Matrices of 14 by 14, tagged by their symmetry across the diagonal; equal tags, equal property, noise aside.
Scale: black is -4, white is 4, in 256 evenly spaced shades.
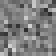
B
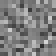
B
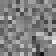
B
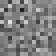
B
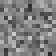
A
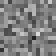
B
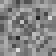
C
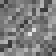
C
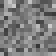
A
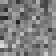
A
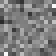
C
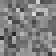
B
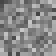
C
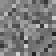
C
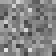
A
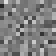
B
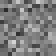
A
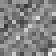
C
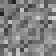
C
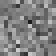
A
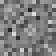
C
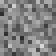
A
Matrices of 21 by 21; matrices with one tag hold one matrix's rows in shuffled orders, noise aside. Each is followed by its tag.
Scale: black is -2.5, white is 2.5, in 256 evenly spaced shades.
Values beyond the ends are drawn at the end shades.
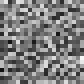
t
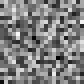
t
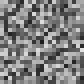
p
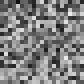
t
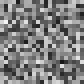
p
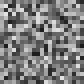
p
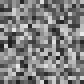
t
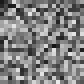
t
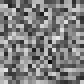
p
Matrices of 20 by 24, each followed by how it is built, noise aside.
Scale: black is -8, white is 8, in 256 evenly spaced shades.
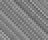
Toeplitz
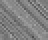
Toeplitz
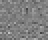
low rank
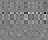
low rank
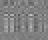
low rank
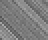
Toeplitz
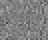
low rank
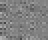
low rank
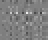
low rank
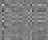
low rank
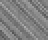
Toeplitz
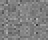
low rank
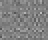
low rank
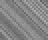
Toeplitz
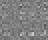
low rank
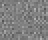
low rank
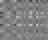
low rank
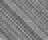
Toeplitz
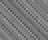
Toeplitz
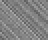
Toeplitz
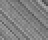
Toeplitz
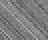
Toeplitz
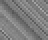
Toeplitz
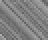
Toeplitz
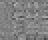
low rank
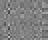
low rank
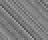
Toeplitz
